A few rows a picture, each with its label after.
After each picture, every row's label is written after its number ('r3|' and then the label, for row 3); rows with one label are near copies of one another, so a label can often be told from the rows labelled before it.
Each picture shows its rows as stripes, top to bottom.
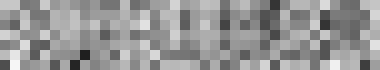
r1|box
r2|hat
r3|hat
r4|box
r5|hat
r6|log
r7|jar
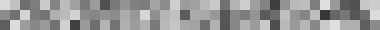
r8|box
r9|hat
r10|jar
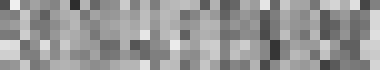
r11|jar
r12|hat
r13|hat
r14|hat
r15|box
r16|box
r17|hat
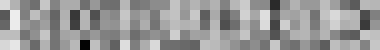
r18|box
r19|jar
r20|jar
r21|box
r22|log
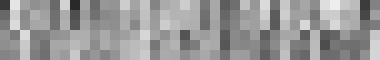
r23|jar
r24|jar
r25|jar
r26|hat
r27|hat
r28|hat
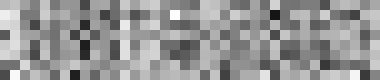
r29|log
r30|box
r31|log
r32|jar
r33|log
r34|log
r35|hat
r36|jar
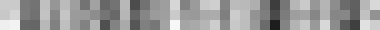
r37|box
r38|box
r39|box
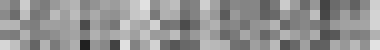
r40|hat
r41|hat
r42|log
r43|hat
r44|log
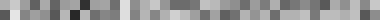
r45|log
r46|jar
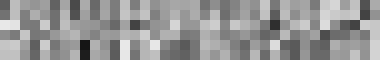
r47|jar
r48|jar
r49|box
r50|hat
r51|log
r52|log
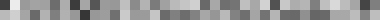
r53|jar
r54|log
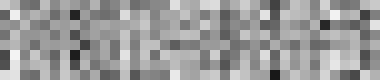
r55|box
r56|jar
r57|hat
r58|jar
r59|log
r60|jar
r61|jar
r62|box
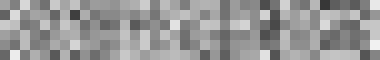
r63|hat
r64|jar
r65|box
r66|hat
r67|hat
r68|jar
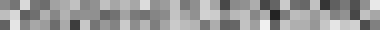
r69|hat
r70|box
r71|jar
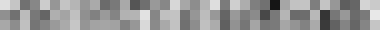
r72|box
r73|hat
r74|hat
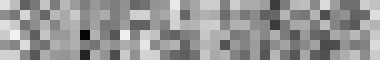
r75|box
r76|hat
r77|box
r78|log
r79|hat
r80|log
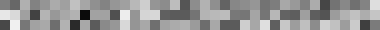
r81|hat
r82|log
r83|jar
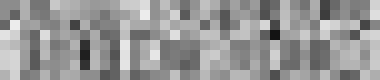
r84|hat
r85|hat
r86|jar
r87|box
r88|log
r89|log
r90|log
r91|box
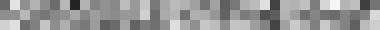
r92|jar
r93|hat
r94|box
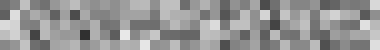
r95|hat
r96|jar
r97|box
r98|log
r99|hat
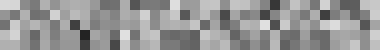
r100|box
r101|hat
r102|jar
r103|log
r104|log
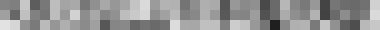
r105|hat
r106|hat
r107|box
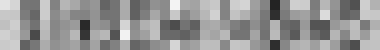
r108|box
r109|box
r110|log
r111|log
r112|box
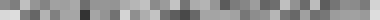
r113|hat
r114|log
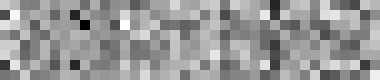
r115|box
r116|jar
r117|log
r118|hat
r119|box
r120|box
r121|jar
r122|hat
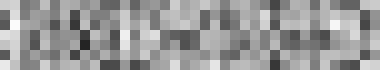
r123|box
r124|jar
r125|jar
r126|log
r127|log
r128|jar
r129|box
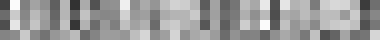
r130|jar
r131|jar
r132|jar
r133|hat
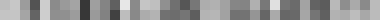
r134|log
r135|log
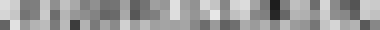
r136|box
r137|box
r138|jar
